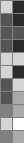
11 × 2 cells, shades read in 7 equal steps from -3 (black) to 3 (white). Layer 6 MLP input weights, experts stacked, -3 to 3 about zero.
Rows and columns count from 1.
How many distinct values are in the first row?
2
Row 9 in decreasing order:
1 0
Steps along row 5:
same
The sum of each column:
3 1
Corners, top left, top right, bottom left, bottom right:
2 -2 0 1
